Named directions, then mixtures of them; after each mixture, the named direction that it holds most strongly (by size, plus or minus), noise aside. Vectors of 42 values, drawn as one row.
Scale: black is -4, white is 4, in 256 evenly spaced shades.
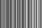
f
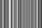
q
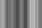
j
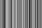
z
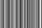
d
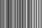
f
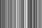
j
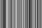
z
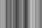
j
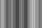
j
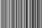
f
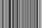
q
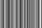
d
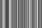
z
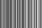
f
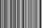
d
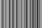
f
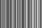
f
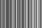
f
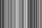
j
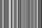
q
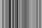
q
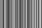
d
